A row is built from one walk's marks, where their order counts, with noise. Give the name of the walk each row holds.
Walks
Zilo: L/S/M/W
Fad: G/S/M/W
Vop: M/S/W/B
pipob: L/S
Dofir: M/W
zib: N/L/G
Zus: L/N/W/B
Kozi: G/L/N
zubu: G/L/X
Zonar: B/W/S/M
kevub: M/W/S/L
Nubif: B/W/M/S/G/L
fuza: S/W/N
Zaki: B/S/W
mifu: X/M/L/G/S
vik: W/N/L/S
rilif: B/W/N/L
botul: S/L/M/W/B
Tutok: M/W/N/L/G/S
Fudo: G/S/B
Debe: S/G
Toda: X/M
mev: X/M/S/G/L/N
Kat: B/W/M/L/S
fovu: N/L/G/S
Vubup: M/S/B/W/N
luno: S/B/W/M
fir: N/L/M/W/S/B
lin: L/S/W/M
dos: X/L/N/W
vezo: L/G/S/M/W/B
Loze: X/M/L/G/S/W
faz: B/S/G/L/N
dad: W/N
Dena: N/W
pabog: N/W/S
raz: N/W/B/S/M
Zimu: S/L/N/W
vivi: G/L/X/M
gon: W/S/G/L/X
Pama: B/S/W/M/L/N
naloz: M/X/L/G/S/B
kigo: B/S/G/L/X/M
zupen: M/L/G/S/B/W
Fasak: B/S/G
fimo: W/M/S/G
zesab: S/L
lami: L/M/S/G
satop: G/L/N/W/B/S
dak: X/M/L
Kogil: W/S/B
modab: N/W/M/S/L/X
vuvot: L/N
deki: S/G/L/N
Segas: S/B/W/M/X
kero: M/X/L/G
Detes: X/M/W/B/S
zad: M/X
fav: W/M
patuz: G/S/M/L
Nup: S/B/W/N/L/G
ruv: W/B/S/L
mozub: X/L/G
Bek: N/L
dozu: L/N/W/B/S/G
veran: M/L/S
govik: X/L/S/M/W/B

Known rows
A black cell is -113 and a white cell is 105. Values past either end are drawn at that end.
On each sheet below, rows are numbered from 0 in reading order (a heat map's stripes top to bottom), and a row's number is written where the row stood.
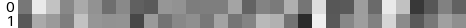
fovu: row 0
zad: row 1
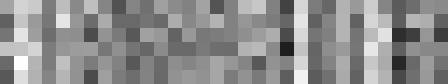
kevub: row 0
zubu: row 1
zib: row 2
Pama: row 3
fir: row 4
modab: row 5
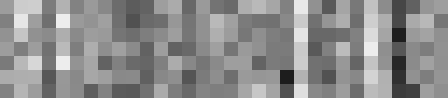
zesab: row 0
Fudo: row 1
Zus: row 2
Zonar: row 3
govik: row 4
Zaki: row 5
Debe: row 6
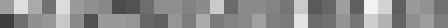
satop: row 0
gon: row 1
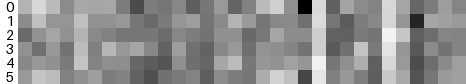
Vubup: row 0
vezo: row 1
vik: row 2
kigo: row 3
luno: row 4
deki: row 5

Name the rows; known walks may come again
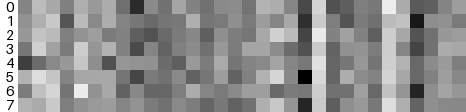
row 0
Tutok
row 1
dos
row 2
deki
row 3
Vop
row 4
gon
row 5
Vubup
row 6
govik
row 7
faz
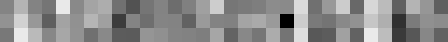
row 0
vivi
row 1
Dofir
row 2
fovu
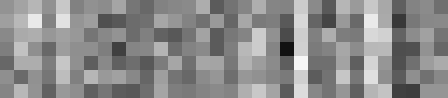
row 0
ruv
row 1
Detes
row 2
dad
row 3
kero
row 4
Segas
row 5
kigo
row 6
Nup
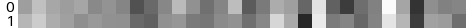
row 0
pipob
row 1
vuvot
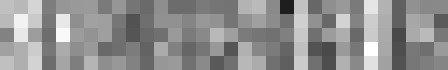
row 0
Pama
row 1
patuz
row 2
Fudo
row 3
Kat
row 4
rilif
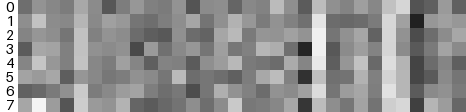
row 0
fimo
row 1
Zus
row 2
luno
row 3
zad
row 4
raz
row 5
Fasak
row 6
fav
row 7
Fad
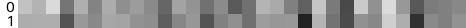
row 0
Nubif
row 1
Zaki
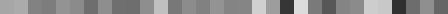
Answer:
dozu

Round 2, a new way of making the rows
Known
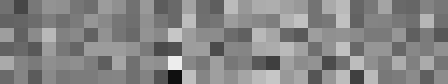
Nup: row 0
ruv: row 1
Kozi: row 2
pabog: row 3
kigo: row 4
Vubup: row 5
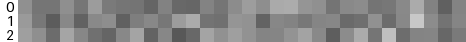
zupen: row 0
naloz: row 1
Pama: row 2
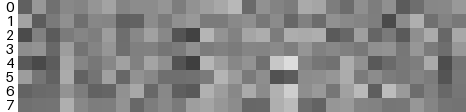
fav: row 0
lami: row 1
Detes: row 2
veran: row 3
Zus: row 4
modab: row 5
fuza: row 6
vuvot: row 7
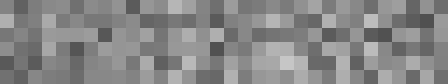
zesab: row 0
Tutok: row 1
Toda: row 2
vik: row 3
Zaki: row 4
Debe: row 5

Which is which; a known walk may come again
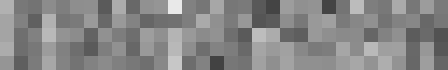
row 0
kigo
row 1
modab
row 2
Kozi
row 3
faz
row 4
fovu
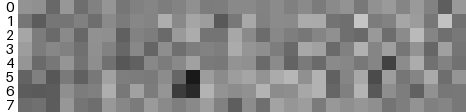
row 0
veran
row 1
Fasak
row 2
naloz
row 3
Nubif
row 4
lami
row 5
Vop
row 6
raz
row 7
pipob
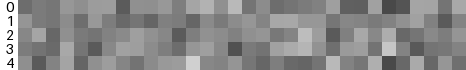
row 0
Toda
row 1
zupen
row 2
Kat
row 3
vik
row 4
zubu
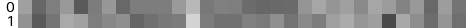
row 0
gon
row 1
zib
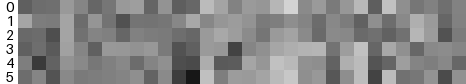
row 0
fuza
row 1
Loze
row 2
Zilo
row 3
pabog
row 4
dozu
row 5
Vubup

